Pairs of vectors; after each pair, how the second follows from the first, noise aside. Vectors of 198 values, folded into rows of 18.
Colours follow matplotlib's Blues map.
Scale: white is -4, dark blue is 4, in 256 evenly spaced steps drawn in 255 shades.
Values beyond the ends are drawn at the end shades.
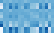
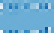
partly zeroed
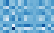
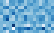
negated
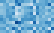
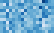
wrapped around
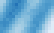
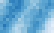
copied
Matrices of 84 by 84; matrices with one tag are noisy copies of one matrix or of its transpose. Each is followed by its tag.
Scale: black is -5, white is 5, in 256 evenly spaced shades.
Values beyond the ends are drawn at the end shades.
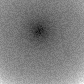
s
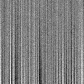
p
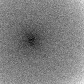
s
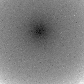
s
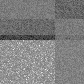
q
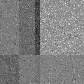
q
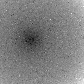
s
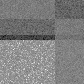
q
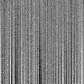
p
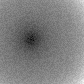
s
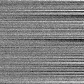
p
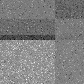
q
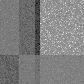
q
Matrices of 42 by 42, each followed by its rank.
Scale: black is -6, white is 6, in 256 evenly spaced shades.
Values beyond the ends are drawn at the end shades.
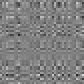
two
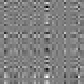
two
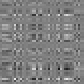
two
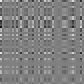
one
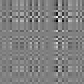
one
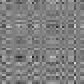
two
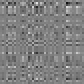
two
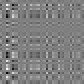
one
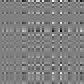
one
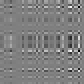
one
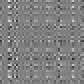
two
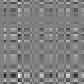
one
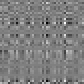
two
